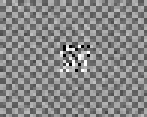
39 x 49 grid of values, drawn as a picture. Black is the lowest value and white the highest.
Mirror symmetry: none. Roughest part: centre. Grain: checkered. Odd patch: rougher, in the centre. Slope: none.
